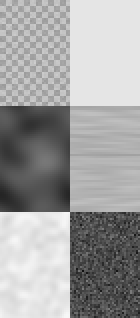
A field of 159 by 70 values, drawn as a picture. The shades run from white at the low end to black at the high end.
The table splits into 3 rows of 2 panels. Panel 1,1: low, checkered. Panel 1,2: very low, flat. Panel 2,1: high, smooth. Panel 2,2: low, streaked across, faint in contrast. Panel 3,1: very low, blotchy, faint in contrast. Panel 3,2: high, fine-grained.
